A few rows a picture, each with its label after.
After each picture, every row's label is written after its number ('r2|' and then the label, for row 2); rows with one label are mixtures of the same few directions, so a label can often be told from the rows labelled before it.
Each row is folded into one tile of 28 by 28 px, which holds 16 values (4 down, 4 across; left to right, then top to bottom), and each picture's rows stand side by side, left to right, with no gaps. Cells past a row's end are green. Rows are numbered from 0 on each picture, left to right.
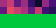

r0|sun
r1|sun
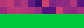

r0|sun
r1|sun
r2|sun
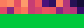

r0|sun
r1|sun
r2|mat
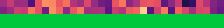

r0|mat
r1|mat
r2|sun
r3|mat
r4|sun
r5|sun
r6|sun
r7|mat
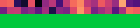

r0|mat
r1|mat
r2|mat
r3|sun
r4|mat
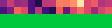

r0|mat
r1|sun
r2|sun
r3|sun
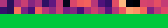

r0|mat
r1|sun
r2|mat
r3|mat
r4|sun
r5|sun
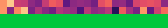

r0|sun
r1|sun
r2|mat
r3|mat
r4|sun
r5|sun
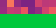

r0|mat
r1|mat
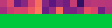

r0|sun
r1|mat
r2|sun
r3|mat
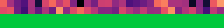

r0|mat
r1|mat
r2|sun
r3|mat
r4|sun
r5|mat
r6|sun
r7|mat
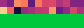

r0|mat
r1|mat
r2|mat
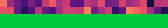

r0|mat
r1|sun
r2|sun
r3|sun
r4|mat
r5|mat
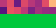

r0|sun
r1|sun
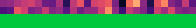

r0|mat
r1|mat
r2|mat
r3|mat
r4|mat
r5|mat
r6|sun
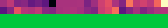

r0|mat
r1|sun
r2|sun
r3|mat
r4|sun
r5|sun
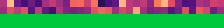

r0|mat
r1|sun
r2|sun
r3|sun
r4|mat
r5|sun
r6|mat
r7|mat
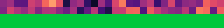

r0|sun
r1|sun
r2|mat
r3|sun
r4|sun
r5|sun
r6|mat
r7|mat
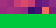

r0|sun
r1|mat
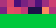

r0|sun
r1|mat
